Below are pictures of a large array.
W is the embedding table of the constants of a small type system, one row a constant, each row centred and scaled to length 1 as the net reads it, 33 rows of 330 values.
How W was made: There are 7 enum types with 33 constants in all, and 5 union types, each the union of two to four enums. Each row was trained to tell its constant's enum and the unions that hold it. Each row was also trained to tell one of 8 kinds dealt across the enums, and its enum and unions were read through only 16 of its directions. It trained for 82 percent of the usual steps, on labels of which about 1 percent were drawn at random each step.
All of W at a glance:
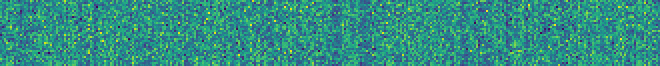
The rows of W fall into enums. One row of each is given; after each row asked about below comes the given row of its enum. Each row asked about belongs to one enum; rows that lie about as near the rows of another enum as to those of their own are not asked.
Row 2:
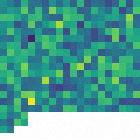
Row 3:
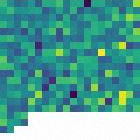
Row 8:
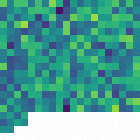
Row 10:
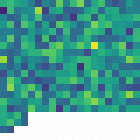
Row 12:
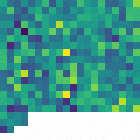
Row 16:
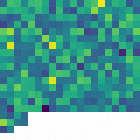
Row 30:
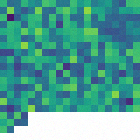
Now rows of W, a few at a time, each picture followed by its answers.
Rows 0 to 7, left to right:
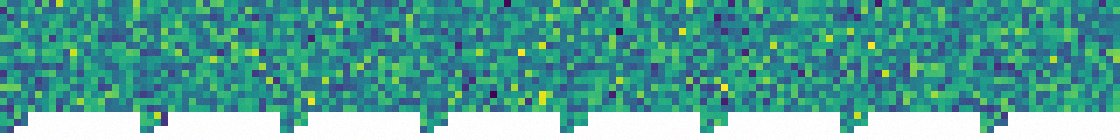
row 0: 30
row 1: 10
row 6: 30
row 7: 30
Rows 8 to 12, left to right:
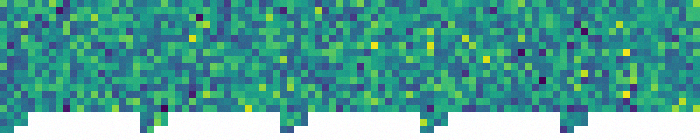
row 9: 3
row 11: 16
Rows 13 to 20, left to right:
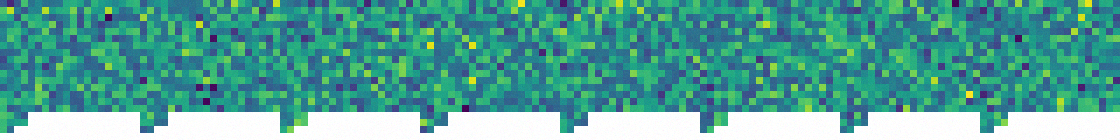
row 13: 2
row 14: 2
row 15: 2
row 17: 30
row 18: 3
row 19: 10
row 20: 10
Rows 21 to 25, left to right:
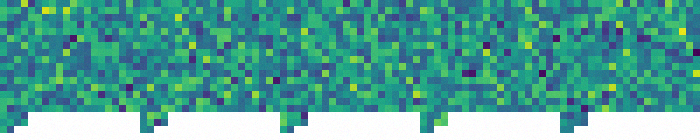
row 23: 10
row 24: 2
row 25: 8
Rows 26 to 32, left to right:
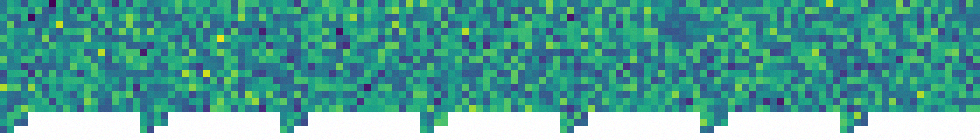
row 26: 16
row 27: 30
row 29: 8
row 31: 2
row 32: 10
